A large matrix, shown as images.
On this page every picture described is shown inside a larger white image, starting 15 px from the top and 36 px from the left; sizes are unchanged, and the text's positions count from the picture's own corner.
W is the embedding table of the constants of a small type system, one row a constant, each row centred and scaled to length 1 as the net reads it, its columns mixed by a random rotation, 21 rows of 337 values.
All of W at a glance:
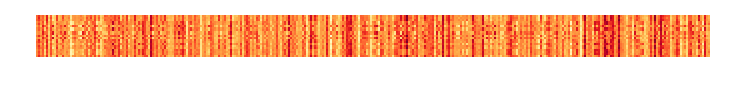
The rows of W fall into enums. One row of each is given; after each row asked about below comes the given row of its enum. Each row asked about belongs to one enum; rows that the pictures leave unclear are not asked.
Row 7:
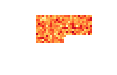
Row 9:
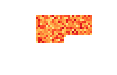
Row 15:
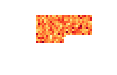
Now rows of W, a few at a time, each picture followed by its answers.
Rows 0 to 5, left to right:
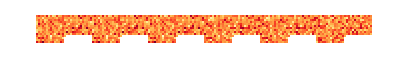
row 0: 15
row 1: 15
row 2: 15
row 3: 7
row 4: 7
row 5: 9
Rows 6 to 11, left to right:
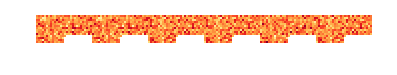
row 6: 7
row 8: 9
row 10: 15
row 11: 9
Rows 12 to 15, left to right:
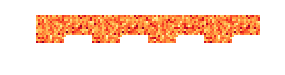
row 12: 15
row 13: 15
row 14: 7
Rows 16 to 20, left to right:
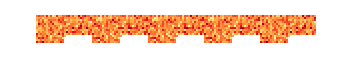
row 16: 15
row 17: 7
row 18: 7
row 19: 7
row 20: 15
